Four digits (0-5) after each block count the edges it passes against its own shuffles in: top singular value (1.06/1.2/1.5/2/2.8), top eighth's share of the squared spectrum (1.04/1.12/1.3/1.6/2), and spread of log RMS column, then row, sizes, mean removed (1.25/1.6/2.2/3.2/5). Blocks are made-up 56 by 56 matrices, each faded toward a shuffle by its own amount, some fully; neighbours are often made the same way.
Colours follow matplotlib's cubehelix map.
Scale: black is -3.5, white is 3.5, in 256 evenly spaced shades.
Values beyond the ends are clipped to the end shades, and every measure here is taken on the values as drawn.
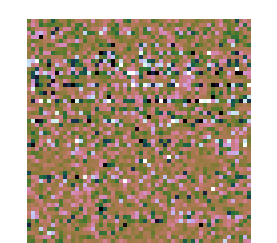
3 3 0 3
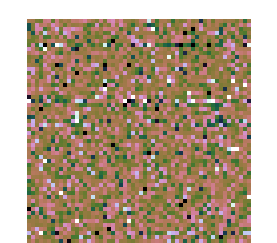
2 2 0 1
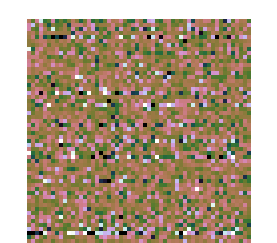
3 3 0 3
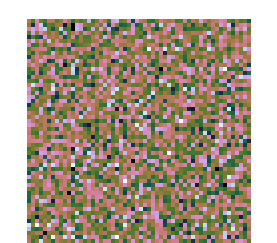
3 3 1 1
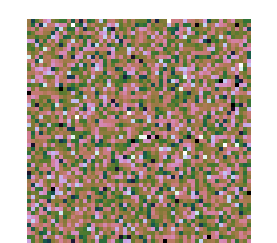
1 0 0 0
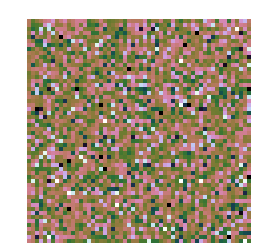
2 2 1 1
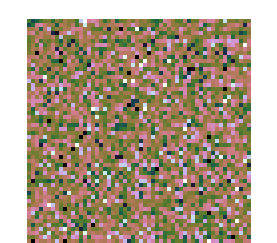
2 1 0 0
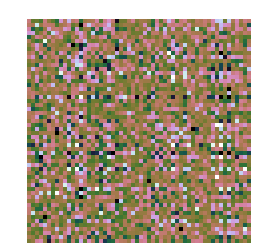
4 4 2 2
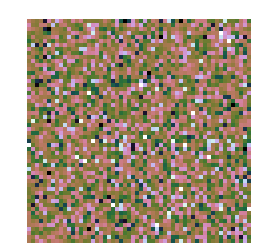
3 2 0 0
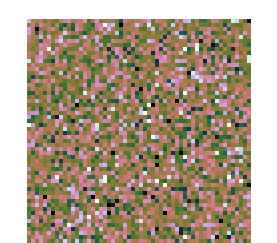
0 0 0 0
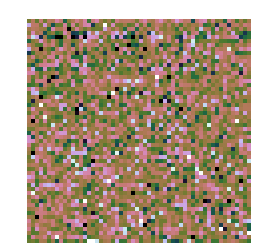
3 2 0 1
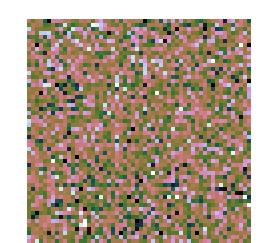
2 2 0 0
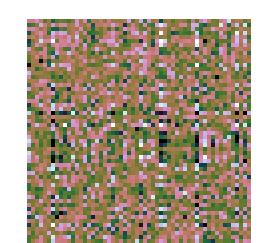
4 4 3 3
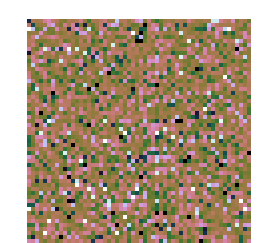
2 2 0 0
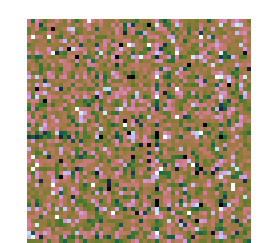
3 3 1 1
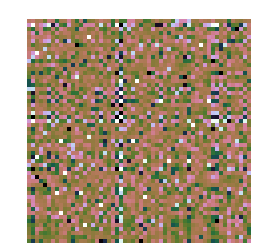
4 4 2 2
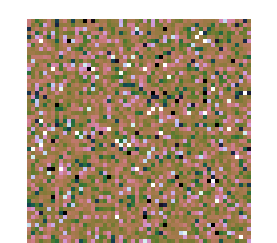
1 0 0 0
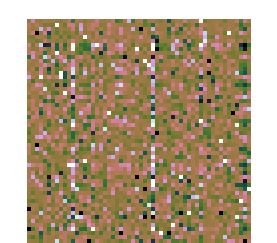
4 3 1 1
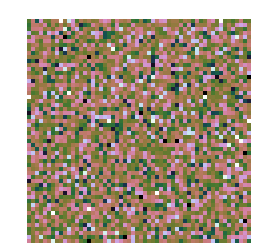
0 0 0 0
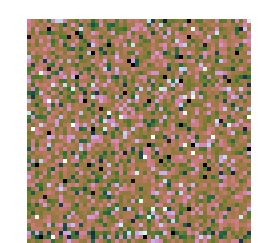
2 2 0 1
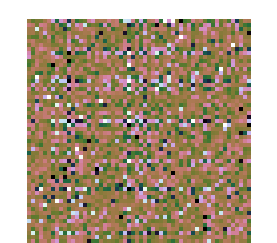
4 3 2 2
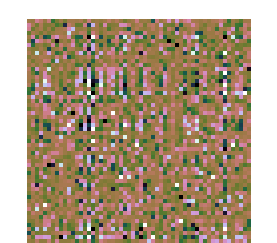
4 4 2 2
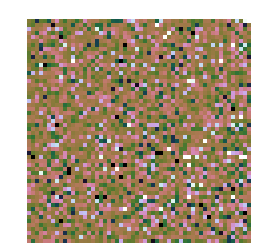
2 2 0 1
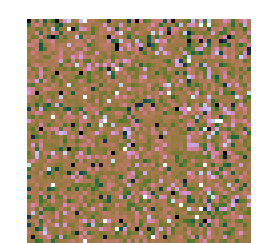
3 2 0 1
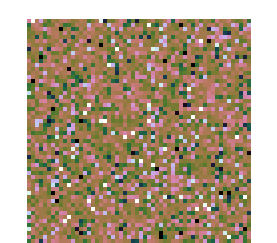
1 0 0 0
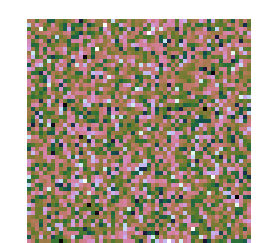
0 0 0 0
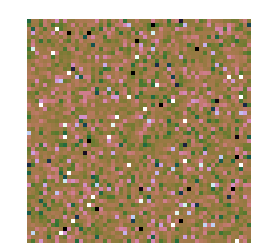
0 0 0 0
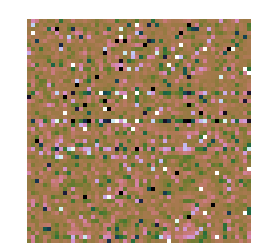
3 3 1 1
